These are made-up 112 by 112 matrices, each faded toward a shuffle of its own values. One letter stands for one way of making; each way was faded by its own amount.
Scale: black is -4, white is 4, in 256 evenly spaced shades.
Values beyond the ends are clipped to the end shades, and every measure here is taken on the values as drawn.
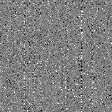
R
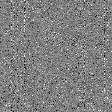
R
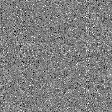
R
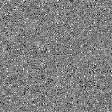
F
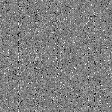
R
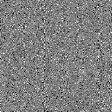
R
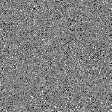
R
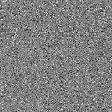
F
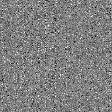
R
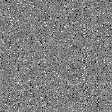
R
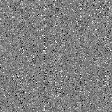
R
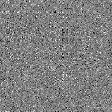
F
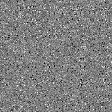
F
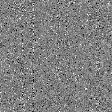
R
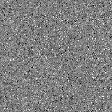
F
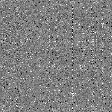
R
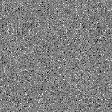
F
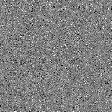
F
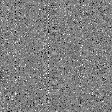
R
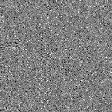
F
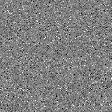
F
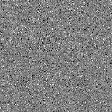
F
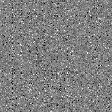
R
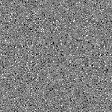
F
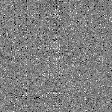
R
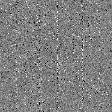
R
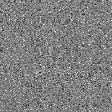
F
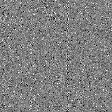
R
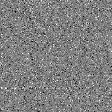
F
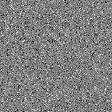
F
